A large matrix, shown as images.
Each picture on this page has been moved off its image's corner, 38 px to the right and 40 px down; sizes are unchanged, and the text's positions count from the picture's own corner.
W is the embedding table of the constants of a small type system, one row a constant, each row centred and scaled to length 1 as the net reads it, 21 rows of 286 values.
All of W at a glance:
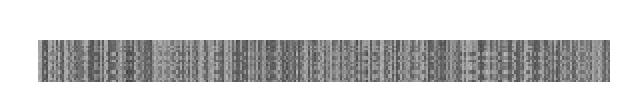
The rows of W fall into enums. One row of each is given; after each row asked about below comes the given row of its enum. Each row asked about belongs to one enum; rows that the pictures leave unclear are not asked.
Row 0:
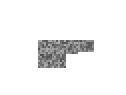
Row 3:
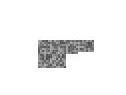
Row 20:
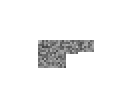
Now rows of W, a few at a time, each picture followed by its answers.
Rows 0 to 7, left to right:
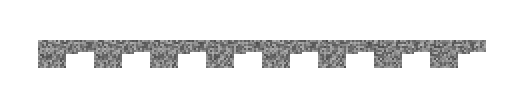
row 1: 0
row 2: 0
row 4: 0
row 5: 3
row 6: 20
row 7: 20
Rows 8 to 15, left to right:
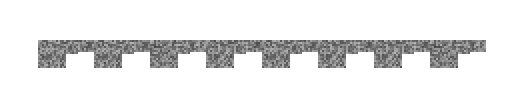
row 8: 0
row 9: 0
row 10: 20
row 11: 3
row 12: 0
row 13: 3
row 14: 3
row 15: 20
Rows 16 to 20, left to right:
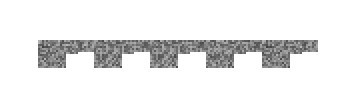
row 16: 20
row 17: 3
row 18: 3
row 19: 0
